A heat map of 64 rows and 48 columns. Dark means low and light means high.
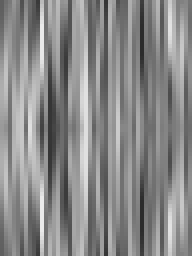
The histogram is bell-shaped. Streaks run downward. It is mirror symmetric from top to bottom.
